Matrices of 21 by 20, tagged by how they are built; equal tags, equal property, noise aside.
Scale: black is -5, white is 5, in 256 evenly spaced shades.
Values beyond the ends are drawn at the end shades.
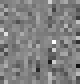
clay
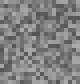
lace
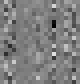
clay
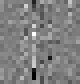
clay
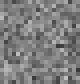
lace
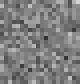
lace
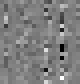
clay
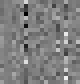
clay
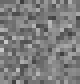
lace
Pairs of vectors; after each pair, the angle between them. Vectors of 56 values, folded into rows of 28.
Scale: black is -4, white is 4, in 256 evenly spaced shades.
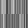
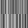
partly opposed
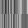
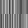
nearly opposite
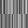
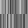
partly opposed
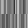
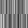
partly opposed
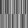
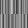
partly aligned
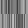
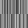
orthogonal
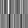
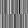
partly aligned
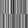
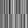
nearly opposite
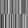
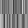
partly opposed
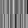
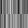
orthogonal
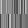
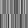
nearly parallel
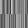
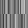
orthogonal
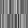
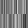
partly opposed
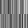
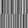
partly opposed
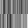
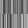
nearly parallel
